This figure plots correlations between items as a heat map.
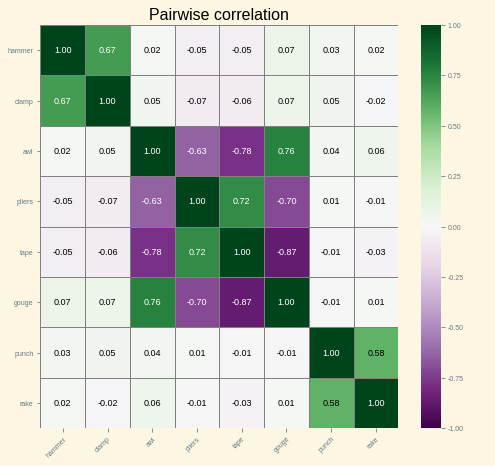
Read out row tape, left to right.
-0.05 -0.06 -0.78 0.72 1.00 -0.87 -0.01 -0.03
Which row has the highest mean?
hammer
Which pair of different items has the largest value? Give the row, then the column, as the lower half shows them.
gouge, awl
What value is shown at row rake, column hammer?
0.02
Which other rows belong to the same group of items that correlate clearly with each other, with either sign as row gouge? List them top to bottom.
awl, pliers, tape
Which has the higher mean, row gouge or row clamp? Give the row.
clamp
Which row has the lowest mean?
tape
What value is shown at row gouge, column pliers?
-0.70
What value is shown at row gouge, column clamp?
0.07
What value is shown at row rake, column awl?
0.06
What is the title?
Pairwise correlation
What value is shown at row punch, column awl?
0.04
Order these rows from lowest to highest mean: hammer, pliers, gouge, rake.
pliers, gouge, rake, hammer
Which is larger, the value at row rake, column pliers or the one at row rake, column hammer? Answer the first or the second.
the second
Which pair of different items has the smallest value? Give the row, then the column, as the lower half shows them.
gouge, tape
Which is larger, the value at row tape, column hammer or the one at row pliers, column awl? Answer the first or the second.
the first
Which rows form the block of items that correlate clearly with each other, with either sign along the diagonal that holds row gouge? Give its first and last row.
awl to gouge
